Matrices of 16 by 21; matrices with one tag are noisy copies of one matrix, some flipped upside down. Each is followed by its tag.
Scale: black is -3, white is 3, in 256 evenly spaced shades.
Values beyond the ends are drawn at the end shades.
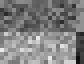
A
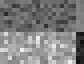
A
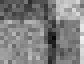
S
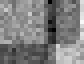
S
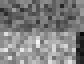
A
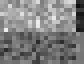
A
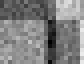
S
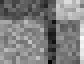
S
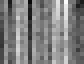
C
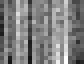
C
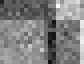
S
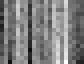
C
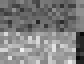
A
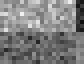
A
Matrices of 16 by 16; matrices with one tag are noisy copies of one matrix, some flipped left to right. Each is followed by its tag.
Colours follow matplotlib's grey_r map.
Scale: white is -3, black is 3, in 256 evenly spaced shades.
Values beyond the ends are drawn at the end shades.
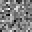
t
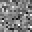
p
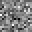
p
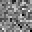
t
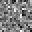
t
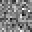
t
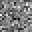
p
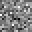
p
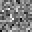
t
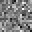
t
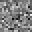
p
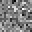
t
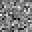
p
